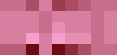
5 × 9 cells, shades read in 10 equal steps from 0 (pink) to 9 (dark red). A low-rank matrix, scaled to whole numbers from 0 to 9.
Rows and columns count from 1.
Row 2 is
2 2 2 3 2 2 2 3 2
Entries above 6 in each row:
0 0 0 0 3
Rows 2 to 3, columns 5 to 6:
2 2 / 1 2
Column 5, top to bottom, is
6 2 1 0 9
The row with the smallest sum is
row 4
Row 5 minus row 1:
1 1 4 0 3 2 1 0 0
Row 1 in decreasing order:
6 5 5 4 3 3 3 3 2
